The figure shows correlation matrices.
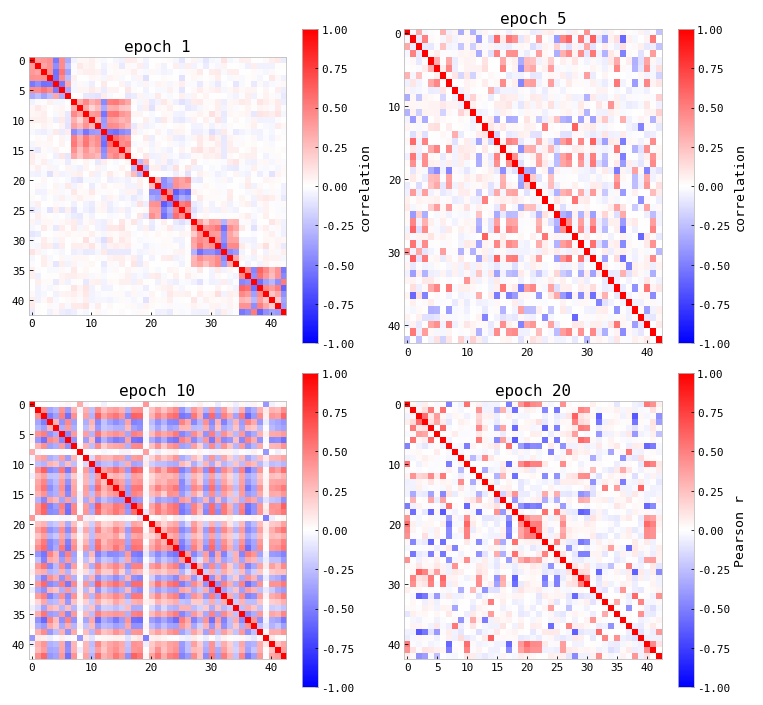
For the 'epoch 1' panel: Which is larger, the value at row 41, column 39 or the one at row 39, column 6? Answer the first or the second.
the first
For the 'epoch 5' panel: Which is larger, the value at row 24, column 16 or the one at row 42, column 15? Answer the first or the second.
the first
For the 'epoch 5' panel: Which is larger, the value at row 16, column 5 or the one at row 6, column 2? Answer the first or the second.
the first
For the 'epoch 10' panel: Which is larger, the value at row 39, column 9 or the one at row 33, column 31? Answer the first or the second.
the first
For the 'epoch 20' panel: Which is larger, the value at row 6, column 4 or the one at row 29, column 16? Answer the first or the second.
the first
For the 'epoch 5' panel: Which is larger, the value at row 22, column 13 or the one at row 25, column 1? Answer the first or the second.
the first
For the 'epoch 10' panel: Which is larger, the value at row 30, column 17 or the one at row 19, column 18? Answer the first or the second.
the first
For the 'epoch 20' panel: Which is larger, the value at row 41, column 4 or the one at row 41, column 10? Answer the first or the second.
the second
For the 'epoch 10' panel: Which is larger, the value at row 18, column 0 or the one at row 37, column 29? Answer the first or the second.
the second
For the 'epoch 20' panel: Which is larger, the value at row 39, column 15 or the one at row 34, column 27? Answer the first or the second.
the first
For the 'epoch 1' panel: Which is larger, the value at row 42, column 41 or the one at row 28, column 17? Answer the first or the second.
the second
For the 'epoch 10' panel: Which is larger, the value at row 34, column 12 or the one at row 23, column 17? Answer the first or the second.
the second
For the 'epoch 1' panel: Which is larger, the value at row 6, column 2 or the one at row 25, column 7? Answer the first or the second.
the second
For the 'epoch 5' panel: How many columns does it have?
43
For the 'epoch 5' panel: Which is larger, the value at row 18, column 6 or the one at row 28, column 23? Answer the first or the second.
the second
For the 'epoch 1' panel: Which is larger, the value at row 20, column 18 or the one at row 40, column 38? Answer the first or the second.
the second
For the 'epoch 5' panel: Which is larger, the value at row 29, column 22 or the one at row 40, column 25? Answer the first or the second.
the first
